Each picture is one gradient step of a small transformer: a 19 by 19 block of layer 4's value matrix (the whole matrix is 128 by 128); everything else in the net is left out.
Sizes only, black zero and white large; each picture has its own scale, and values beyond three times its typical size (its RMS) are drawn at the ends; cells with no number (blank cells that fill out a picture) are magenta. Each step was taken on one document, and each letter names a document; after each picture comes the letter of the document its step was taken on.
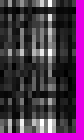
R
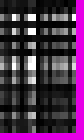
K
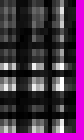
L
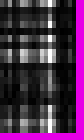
R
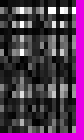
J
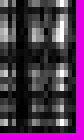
L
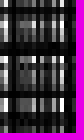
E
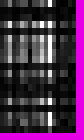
R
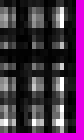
L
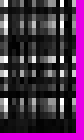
E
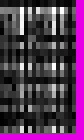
J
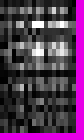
J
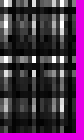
E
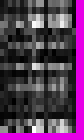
J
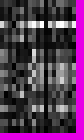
J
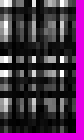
E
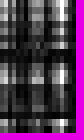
L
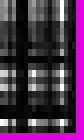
L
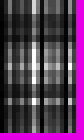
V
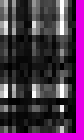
L
